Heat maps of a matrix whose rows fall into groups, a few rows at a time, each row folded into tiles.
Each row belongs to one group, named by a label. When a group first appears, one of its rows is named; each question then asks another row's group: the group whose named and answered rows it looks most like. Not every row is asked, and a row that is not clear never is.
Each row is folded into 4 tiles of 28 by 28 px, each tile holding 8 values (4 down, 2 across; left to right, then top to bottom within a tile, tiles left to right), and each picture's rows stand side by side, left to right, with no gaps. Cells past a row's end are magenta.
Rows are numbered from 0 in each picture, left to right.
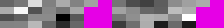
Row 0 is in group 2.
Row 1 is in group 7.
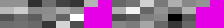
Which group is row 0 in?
7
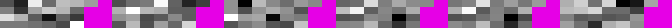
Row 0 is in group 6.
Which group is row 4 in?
2
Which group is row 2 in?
6
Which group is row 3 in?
2
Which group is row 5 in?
7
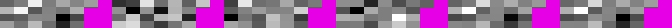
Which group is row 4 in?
2
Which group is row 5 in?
2
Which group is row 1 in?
6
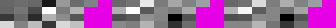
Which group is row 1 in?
2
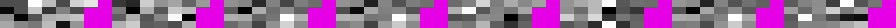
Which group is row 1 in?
6
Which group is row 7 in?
6
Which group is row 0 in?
6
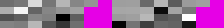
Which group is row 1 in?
7
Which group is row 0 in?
2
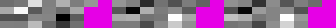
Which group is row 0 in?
2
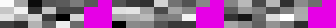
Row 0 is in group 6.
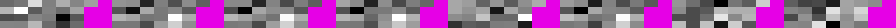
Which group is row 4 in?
7
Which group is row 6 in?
7
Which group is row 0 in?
2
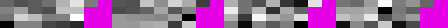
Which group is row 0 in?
7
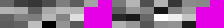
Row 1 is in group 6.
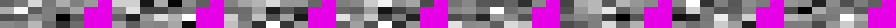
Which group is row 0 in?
2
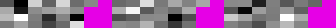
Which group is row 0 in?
6
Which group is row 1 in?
2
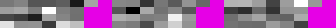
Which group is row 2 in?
7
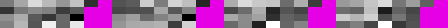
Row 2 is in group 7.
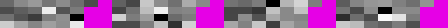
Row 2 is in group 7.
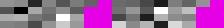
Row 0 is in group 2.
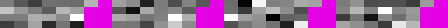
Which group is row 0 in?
7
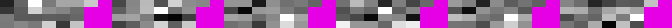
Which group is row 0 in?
6
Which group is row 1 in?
6
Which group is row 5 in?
7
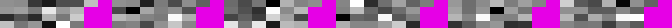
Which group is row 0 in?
7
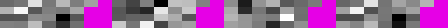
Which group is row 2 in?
6
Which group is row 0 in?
2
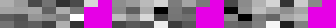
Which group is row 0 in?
7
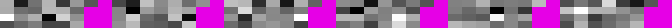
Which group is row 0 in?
6
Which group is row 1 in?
6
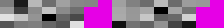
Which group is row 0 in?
6
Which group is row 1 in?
7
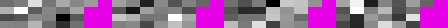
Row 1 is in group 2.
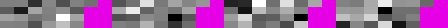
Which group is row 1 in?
2
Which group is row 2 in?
6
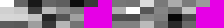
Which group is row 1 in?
2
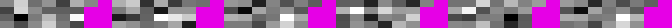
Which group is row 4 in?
2
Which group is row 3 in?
7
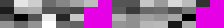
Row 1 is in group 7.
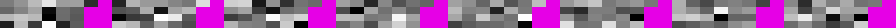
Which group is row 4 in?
7
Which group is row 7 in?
6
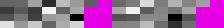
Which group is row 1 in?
2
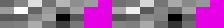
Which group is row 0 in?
2
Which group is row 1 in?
2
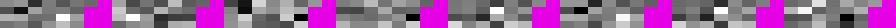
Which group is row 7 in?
2
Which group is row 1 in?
6
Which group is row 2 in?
6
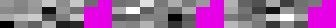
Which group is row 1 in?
2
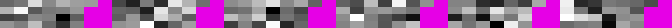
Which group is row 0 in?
2
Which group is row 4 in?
7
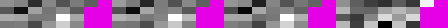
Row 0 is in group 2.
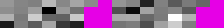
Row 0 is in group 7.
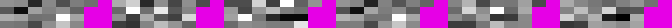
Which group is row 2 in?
6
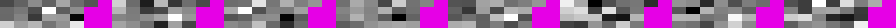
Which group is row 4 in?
6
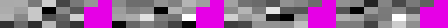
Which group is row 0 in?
7
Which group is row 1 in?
7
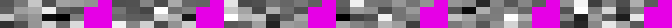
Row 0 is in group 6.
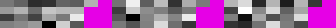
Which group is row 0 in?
7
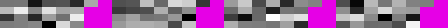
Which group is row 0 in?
7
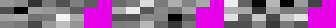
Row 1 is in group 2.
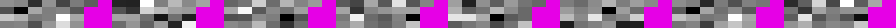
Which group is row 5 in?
7
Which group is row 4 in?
6
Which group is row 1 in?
6
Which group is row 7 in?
6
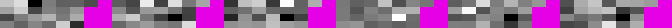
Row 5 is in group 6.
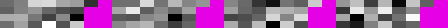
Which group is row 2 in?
7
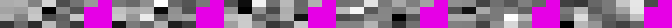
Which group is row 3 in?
2
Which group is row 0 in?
7
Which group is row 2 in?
6
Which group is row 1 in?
7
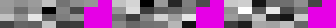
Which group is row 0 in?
7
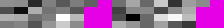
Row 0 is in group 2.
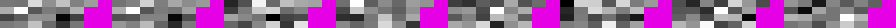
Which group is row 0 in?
2
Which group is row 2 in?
6
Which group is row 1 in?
2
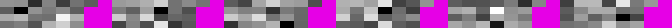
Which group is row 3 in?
7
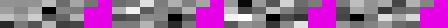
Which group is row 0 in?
7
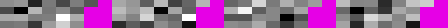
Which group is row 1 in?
7
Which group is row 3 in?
7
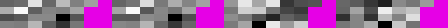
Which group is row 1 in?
2
